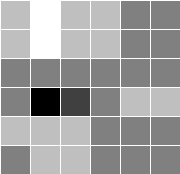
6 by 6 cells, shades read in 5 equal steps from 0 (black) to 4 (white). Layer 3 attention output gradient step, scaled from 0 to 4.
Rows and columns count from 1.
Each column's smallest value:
2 0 1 2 2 2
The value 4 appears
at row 1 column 2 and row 2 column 2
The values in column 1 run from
2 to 3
